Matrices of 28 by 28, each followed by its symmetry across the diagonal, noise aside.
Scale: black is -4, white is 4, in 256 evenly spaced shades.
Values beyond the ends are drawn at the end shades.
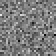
neither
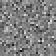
antisymmetric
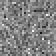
neither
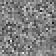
antisymmetric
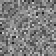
symmetric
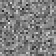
antisymmetric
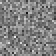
neither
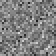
symmetric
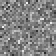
symmetric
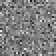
antisymmetric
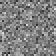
neither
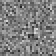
antisymmetric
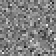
antisymmetric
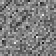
symmetric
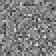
symmetric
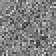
symmetric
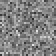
neither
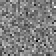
neither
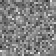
symmetric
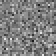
antisymmetric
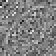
symmetric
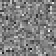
antisymmetric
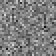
neither
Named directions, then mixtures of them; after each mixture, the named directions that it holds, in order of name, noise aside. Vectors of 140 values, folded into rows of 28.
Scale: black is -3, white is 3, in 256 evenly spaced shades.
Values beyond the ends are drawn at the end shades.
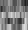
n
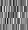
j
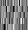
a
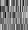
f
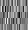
j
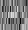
j, n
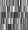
a, n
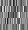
j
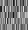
f, j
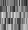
a, n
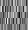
j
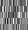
j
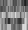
n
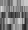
n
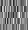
j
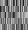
f, j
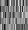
a, f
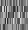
a, j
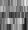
n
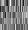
f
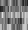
f, n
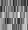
j, n
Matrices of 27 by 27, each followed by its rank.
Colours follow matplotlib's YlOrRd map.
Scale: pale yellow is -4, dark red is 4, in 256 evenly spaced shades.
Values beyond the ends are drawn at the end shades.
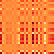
one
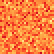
full rank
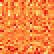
five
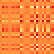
one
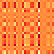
one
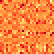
five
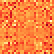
five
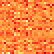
five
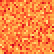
full rank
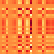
one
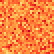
full rank
